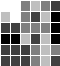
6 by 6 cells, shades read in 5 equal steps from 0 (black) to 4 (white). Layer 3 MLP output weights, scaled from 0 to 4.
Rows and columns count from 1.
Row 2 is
3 4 2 1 3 0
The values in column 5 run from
2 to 3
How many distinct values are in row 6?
3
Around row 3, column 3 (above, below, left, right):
2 3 1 2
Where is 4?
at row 1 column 1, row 1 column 2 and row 2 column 2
